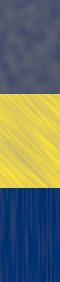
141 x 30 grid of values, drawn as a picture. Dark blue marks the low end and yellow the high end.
It is made of 3 by 1 panels. Panel 1,1: low, blotchy, faint in contrast. Panel 2,1: very high, slanting down to the right, faint in contrast. Panel 3,1: very low, streaked downward, faint in contrast.
